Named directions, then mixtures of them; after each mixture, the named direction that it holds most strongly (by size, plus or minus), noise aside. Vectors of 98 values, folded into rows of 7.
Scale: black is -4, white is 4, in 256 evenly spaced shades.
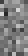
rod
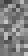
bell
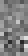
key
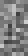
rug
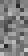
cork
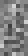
rug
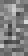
rug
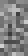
rug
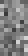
rod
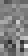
key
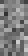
rod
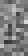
rug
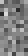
rod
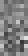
key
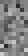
cork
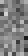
rod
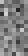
rod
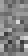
key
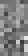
key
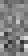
key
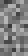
bell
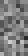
key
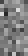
rod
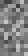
bell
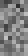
bell
